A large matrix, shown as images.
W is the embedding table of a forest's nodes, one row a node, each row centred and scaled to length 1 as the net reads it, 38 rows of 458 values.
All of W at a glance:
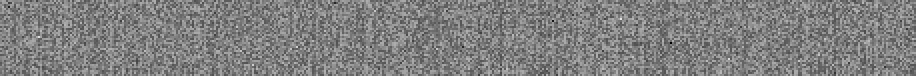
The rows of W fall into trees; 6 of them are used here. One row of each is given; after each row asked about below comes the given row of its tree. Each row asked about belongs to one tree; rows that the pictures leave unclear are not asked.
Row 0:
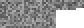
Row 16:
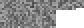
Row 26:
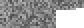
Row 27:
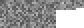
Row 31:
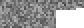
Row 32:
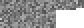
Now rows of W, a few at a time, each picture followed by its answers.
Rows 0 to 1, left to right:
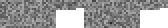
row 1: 26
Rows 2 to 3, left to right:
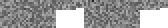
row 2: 27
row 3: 27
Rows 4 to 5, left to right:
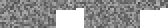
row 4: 16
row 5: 31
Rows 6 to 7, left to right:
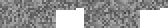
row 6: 0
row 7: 32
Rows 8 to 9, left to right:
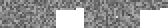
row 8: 31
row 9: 16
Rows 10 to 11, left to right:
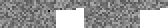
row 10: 27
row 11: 27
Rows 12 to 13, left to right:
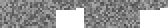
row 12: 26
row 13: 27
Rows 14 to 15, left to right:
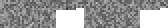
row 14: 16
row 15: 31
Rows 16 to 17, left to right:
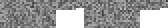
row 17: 0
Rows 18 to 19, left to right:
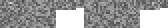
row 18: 32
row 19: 26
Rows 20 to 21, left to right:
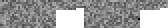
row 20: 16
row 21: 26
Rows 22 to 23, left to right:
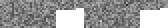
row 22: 26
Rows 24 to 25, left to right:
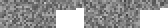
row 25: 31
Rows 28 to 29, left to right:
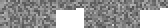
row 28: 16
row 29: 31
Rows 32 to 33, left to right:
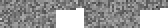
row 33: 0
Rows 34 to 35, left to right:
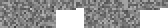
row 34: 27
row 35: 32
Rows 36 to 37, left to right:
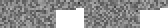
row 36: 32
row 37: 27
